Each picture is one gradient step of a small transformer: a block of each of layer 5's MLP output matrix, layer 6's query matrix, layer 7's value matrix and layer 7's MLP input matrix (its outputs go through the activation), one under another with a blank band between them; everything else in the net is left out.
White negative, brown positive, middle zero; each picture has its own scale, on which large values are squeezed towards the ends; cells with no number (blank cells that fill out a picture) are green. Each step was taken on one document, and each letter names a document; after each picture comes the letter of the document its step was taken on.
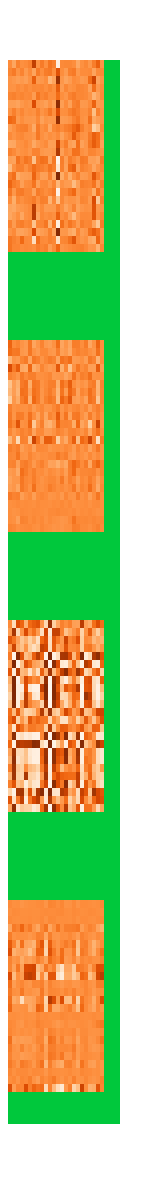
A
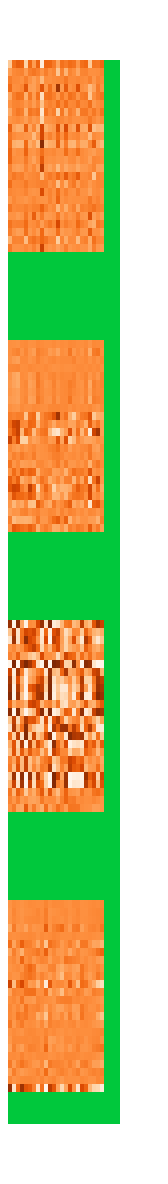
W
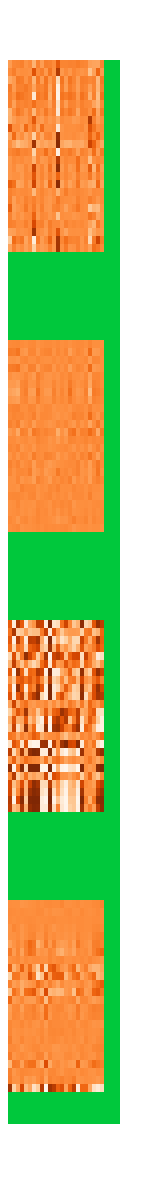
W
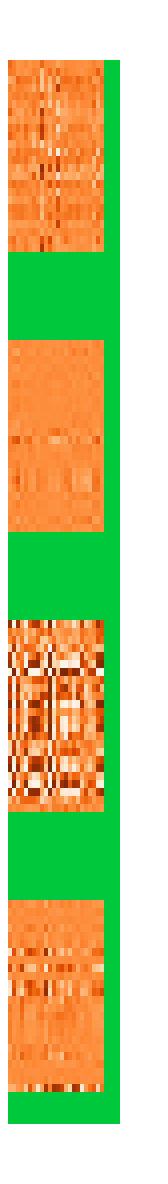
W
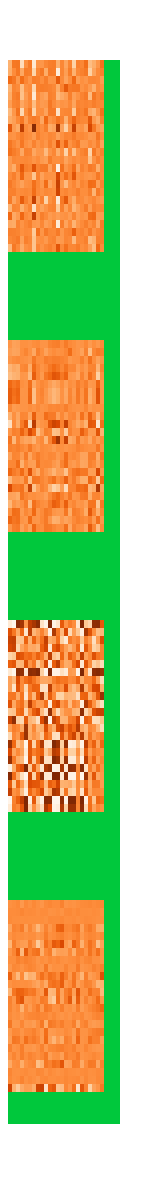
A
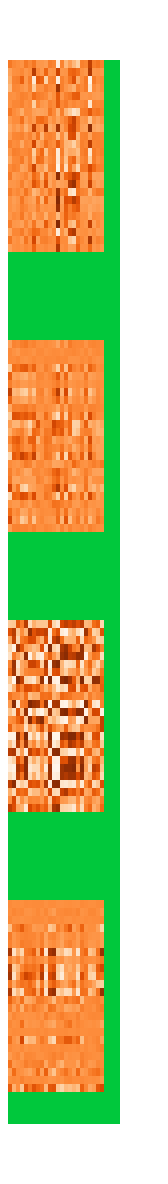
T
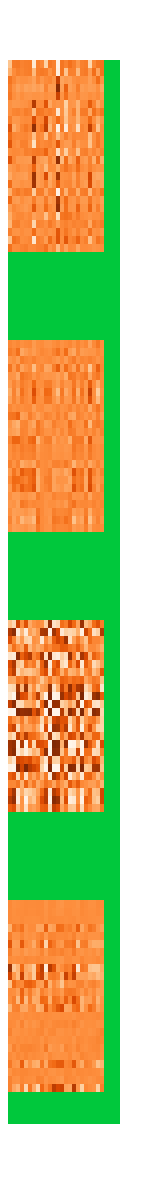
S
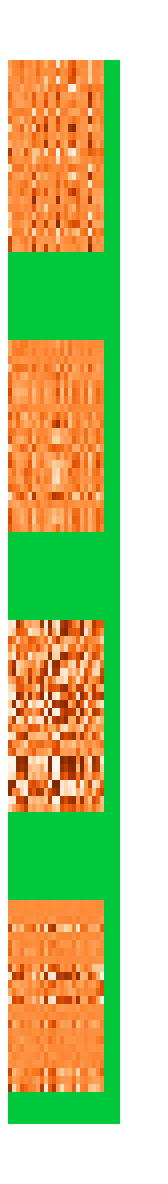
T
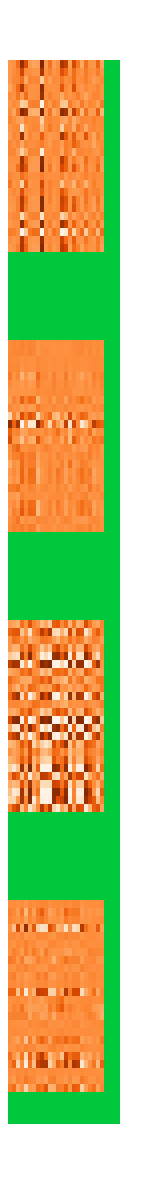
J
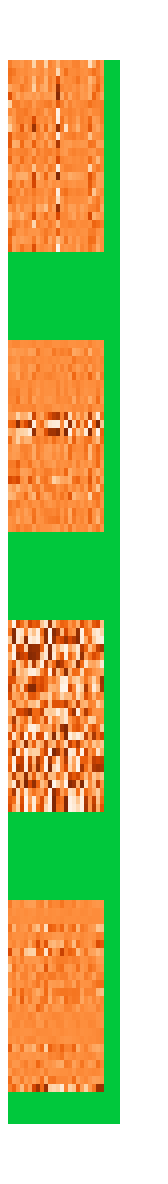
A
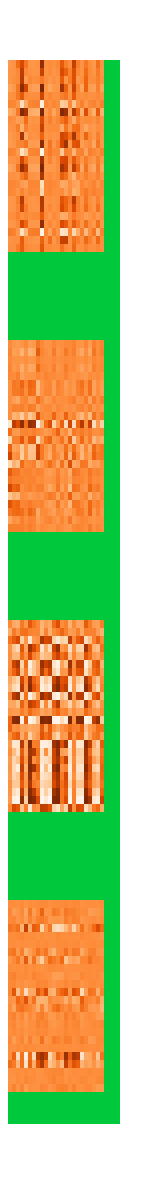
J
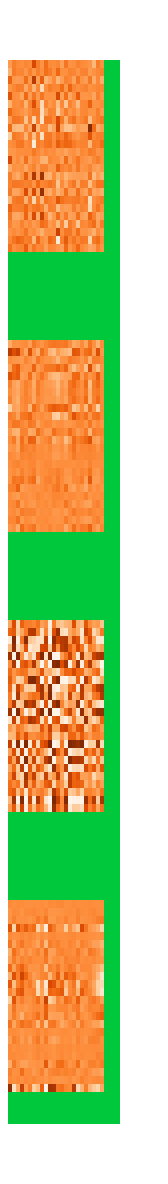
S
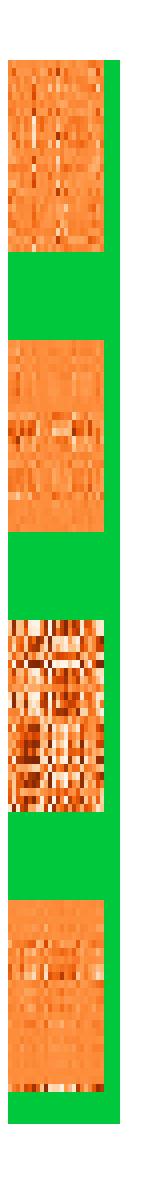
A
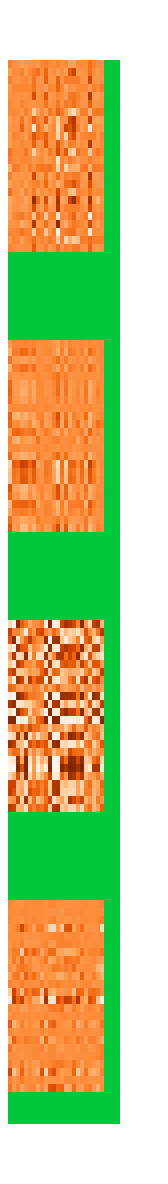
T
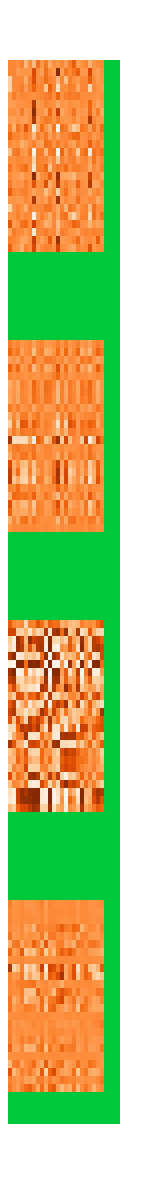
T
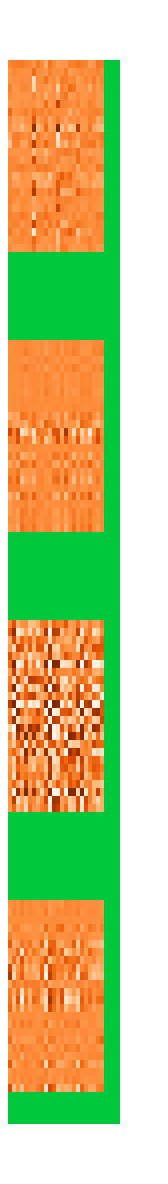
S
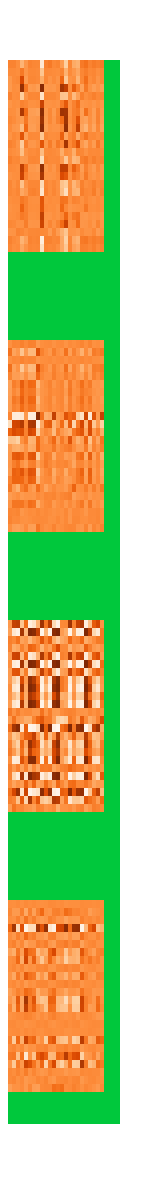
J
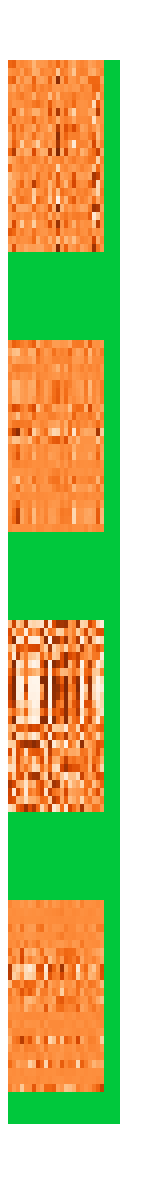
A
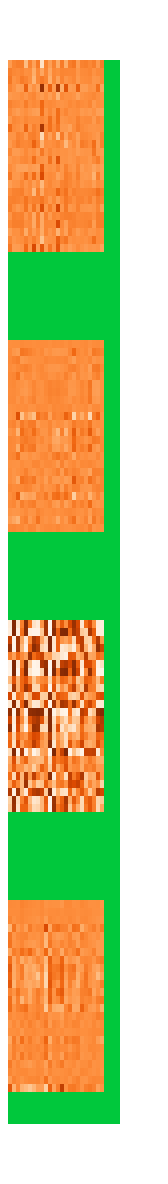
S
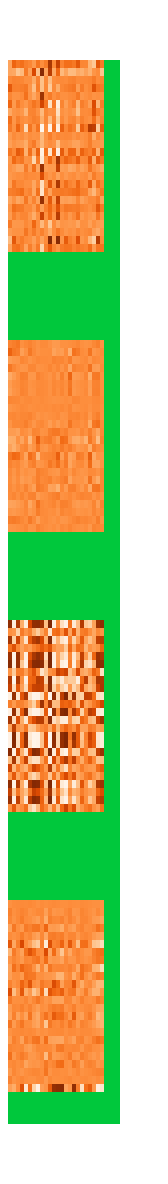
W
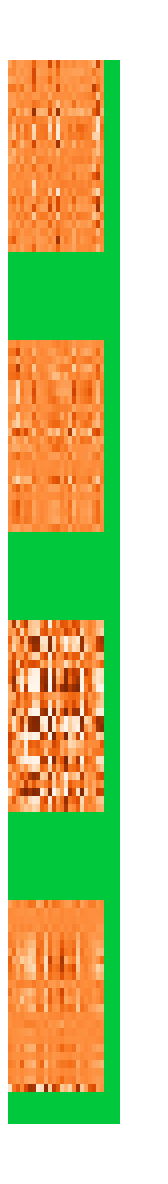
A
